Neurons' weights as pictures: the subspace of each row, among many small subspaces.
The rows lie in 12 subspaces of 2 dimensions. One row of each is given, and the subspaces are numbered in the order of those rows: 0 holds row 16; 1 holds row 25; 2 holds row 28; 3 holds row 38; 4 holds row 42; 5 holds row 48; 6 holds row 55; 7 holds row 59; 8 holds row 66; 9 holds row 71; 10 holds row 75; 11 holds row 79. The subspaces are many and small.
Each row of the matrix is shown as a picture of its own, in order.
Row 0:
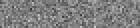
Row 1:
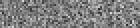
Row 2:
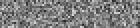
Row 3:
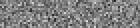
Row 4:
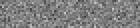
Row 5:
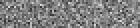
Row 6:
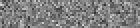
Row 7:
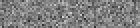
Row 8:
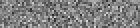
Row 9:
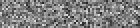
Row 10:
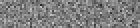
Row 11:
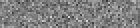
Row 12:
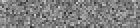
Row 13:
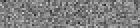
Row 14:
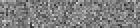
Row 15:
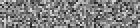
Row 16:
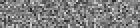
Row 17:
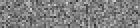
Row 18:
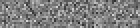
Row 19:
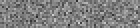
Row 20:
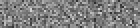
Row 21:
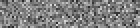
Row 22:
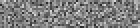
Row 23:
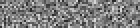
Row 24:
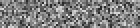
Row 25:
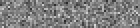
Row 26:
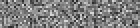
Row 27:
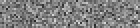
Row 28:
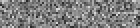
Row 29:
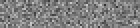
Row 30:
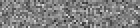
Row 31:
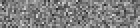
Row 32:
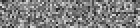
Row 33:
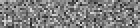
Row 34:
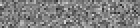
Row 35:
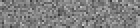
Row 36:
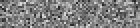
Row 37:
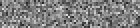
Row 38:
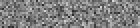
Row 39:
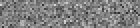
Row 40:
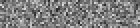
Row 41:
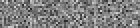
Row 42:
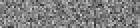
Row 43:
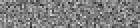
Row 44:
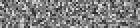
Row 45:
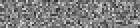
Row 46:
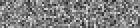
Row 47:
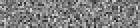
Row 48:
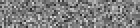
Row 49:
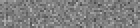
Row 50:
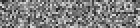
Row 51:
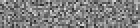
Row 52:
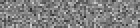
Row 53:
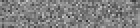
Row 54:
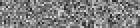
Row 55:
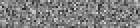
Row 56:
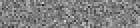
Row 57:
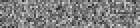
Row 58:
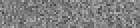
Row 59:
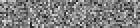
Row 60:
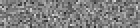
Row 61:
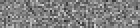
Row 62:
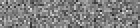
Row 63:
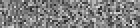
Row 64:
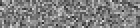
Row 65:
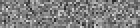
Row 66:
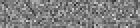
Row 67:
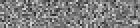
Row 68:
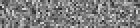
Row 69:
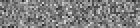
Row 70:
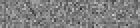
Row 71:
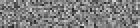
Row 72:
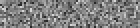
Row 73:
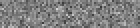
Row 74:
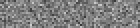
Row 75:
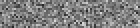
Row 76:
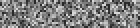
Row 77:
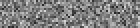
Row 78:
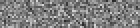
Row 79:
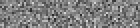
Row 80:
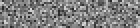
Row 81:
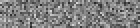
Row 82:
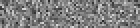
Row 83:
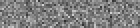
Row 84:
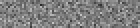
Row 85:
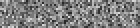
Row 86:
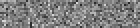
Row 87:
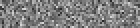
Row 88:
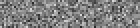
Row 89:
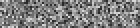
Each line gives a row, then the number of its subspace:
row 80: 6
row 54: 8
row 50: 2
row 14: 7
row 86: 7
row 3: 11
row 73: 3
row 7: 5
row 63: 7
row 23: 5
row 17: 1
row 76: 9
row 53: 11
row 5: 4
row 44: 8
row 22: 9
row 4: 5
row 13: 9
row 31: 10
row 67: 1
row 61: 3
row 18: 8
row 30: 10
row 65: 8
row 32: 2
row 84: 4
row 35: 6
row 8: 11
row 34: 1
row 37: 10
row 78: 3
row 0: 5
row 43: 4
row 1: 7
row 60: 11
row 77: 9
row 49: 7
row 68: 6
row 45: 1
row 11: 11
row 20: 7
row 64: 6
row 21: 2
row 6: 8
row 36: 11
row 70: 8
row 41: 2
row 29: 1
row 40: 3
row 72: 11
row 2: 9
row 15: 0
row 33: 7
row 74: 0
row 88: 5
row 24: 3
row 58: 7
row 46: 1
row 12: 5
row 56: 10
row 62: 2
